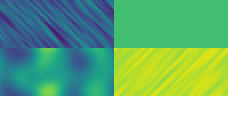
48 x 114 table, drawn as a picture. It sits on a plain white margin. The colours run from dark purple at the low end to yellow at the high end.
It is made of 2 by 2 panels. Panel 1,1: low, slanting down to the right. Panel 1,2: high, flat. Panel 2,1: middling, smooth, strong in contrast. Panel 2,2: very high, slanting up to the right, faint in contrast.
